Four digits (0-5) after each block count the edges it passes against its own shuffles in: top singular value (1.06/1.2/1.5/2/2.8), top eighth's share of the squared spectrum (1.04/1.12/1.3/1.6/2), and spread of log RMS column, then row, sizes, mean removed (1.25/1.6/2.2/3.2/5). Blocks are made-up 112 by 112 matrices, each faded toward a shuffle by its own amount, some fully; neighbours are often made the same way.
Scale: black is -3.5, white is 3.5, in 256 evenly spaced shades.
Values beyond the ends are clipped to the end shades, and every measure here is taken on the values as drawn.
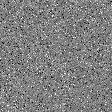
1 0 0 0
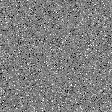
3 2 0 0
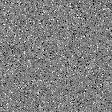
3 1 0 0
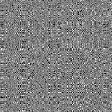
5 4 3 3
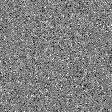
0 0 0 0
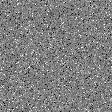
0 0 0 0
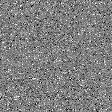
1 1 0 2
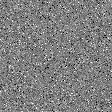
0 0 0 0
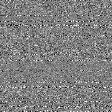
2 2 0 4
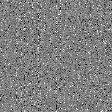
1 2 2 0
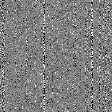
2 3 4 0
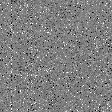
2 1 1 0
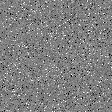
0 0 0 0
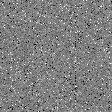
1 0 0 0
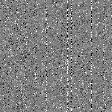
2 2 3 0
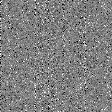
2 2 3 0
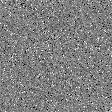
0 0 0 0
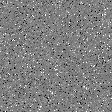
0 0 0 0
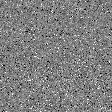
0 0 0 1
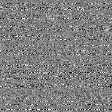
2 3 0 4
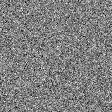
2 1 0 0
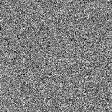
3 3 1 1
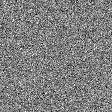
0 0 0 0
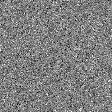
0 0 1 0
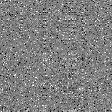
4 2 1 1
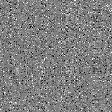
4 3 2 1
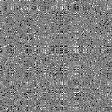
5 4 3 3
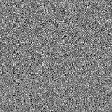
4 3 2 2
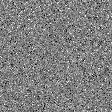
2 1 0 0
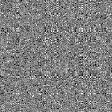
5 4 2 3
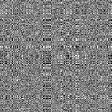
5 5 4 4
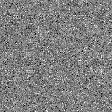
3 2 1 1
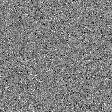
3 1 0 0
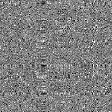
4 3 2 2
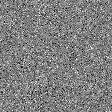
2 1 0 0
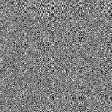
5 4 3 3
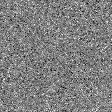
2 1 0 0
